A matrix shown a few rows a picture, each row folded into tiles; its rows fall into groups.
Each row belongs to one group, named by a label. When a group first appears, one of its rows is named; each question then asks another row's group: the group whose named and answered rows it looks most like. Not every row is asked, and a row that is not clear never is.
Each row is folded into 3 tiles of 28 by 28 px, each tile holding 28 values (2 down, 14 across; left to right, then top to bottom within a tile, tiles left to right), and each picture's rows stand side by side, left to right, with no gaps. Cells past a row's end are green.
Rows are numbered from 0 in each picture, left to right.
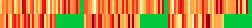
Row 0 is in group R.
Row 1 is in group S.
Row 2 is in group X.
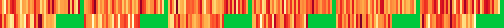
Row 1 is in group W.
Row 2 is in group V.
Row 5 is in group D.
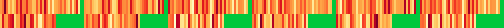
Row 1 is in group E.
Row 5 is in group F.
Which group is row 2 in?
F
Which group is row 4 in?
X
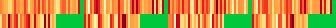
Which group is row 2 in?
F
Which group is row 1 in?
X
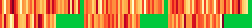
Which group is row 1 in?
R
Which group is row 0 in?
X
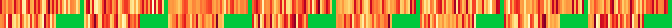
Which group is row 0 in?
F
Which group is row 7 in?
R
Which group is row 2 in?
S
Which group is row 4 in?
E
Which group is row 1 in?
V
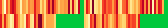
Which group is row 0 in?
X
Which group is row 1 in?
V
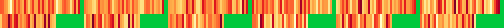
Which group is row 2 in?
E
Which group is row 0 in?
S
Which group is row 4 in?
R
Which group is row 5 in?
E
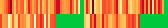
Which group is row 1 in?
V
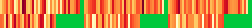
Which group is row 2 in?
W
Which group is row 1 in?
W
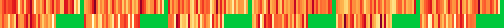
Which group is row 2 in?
F
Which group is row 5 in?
W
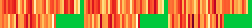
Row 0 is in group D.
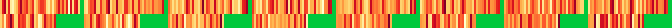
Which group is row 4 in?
E
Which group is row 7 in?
R
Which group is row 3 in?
E
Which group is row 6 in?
D
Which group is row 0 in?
V
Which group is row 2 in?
E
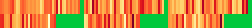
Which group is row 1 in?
V
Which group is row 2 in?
E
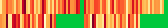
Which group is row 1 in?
F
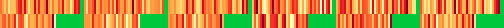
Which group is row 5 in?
E
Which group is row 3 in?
V
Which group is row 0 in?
E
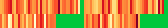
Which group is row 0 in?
W
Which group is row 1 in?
E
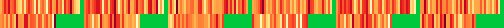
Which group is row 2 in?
V
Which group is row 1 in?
D
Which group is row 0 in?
D
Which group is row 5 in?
V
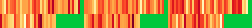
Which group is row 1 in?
S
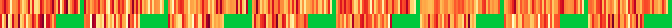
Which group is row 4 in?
D
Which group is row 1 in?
F
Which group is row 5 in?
S
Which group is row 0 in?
W
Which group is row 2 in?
X
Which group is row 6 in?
W
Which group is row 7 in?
V
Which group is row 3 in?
V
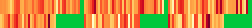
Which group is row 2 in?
X
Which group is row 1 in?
W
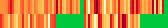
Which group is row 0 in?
W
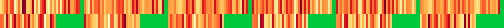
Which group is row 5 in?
S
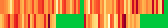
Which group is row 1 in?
X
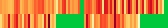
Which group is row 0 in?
S
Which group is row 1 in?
D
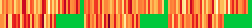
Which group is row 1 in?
V
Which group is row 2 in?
R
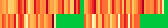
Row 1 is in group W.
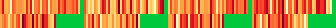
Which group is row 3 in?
D
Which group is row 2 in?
R
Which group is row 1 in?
E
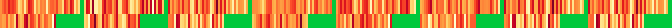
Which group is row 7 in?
F
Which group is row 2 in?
F
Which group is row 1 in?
V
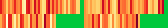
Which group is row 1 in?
E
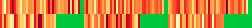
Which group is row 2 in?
W
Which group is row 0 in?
X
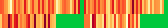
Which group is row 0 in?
S
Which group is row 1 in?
F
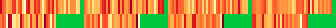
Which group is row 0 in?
F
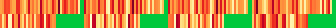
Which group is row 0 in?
W
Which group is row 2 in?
F
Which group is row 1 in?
F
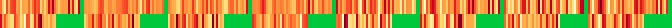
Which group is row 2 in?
S
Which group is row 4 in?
F
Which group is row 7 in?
X
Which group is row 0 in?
X
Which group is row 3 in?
W
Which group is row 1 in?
S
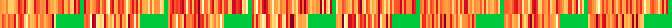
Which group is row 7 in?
S
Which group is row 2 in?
D
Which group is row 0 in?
E
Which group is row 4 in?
R
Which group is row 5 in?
V
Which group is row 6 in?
D
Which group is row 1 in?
F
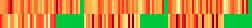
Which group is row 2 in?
S
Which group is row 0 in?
W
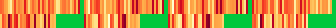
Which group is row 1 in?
X
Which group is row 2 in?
X
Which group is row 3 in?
F
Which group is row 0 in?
S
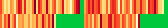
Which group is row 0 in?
E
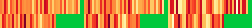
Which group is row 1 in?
V
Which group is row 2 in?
V
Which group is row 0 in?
V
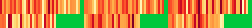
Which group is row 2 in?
D
